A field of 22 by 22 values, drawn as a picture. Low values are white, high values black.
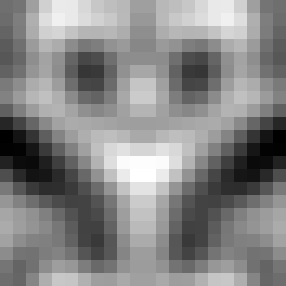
Grain: blotchy. Histogram: bell-shaped. Mirror symmetry: left to right. Ninth with the lowest average: centre.
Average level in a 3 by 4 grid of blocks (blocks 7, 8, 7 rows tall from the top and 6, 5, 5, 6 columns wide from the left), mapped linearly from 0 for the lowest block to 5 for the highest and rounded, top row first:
1 2 2 1 / 5 0 0 5 / 3 3 3 3
